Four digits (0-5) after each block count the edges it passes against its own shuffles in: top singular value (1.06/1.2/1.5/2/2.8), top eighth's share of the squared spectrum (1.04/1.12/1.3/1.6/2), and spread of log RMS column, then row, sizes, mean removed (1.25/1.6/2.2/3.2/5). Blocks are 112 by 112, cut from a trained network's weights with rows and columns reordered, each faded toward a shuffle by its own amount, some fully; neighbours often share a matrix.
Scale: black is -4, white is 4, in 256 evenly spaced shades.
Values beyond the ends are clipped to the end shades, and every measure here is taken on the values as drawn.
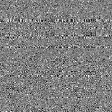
4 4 1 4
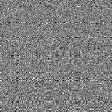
4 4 1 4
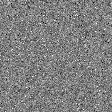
2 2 0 1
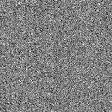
3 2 0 1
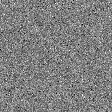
1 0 0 0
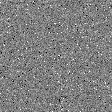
1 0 0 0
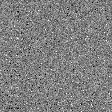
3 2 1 1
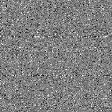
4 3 0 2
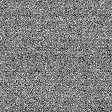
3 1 0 0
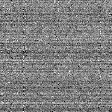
4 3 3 2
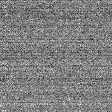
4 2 1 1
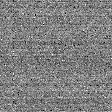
3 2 1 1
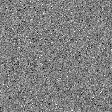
2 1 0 0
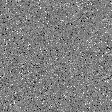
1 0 0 0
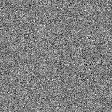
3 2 0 1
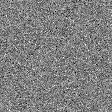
0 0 0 0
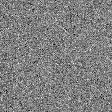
2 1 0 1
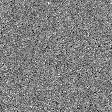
0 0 0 0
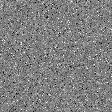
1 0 0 0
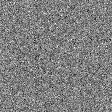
1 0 0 0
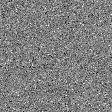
0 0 0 0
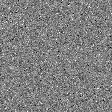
0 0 0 0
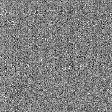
3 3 1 2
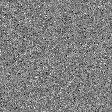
0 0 0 0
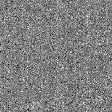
2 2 1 2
